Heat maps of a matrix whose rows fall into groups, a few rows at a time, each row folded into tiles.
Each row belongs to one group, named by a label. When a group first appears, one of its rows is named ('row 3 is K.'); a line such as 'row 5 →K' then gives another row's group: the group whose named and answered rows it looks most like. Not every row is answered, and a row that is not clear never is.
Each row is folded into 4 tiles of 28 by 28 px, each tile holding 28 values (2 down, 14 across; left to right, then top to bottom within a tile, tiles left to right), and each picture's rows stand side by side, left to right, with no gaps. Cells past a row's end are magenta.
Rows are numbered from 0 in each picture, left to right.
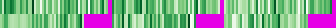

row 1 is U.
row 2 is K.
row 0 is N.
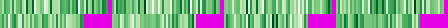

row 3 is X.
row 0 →N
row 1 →N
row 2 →K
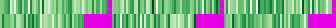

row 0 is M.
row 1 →N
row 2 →X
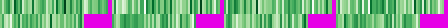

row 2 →N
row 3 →X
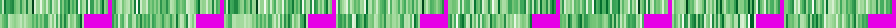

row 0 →N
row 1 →K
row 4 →N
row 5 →X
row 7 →M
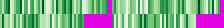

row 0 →M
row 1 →K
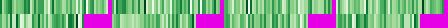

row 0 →U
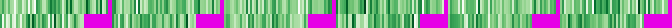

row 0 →K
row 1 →K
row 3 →U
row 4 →M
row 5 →X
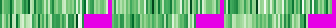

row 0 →U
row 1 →X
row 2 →N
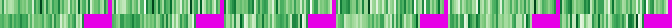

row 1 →X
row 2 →U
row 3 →N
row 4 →M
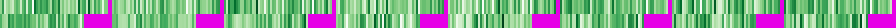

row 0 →X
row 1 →K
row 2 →N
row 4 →K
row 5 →U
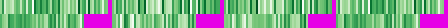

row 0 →X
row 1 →N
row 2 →N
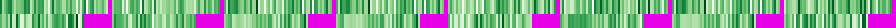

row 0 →U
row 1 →M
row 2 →N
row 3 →N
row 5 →X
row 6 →N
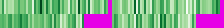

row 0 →X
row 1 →K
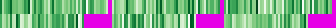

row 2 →N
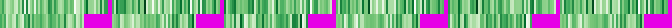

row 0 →K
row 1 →N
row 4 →U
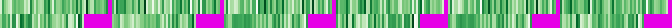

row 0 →M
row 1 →N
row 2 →X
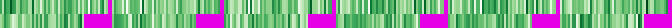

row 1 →M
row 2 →K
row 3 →X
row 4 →X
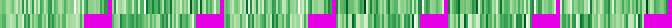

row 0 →K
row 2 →K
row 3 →U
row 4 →U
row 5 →M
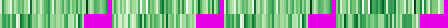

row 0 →M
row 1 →K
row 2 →M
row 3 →X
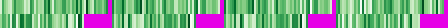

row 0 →M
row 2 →U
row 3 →K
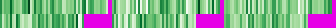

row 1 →K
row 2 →K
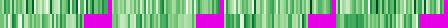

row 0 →N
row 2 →M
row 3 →X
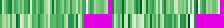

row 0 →U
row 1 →U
